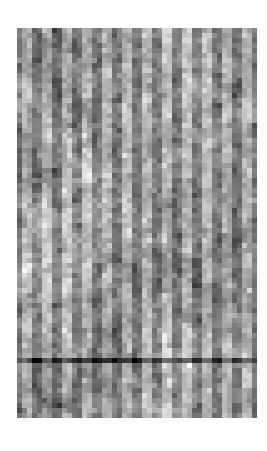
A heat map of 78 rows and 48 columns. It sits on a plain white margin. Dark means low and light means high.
Grain: streaks running down. Stripes: upright, repeating 12 times. Odd lines: row 67. Average level on the scale: 60%. Slope: none.
